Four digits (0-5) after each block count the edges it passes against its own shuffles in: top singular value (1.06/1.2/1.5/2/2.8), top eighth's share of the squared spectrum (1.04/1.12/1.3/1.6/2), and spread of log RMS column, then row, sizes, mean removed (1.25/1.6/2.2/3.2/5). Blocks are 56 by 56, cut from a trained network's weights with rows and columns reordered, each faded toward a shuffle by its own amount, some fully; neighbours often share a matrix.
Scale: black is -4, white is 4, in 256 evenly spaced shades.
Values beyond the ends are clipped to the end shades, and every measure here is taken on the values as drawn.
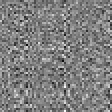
4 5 3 2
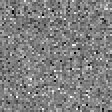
0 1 0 0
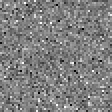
0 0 0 0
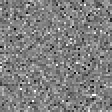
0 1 0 0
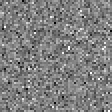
1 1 0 0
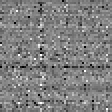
3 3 2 2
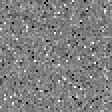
0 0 0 0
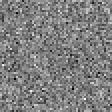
0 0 0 0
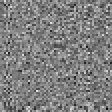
4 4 2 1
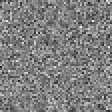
3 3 1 0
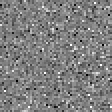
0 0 0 0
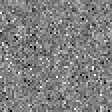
0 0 0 0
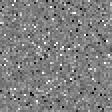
0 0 0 0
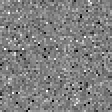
0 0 0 0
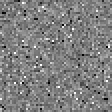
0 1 0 0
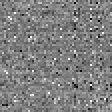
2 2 2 1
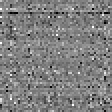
3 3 2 2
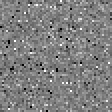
0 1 0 0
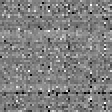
3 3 2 1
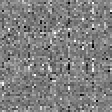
3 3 2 1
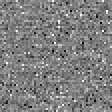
1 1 0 0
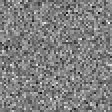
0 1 0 0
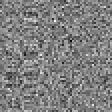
4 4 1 2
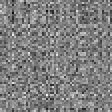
4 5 3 3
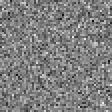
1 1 0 0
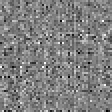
3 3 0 3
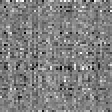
3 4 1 3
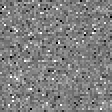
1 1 0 0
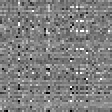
3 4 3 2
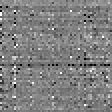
3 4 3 2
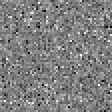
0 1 0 0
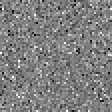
0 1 0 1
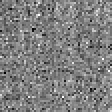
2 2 0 1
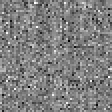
2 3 0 2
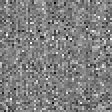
2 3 0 2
